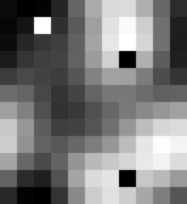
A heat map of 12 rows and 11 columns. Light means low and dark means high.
Lone odd cells: 3, 2 higher and 1 lower than their neighbours. Mirror symmetry: none. Ninth with the highest average: top left. Ninth with the lowest average: bottom right.
